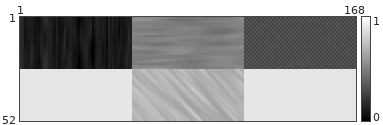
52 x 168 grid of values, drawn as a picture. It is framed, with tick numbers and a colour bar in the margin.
It is made of 2 by 3 panels. Panel 1,1: very low, streaked downward, faint in contrast. Panel 1,2: middling, streaked across, faint in contrast. Panel 1,3: low, checkered, faint in contrast. Panel 2,1: very high, flat. Panel 2,2: high, slanting down to the right, faint in contrast. Panel 2,3: very high, flat.
